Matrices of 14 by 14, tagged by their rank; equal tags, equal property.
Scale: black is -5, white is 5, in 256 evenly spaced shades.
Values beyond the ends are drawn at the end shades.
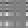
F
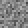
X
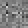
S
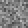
X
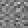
S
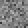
X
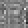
S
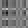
F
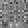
S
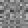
S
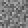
X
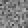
X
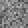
X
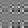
F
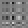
F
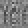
S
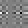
F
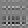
F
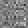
S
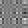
F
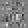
S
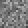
X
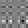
F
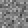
X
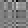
F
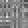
S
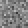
X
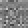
S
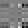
F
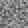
X
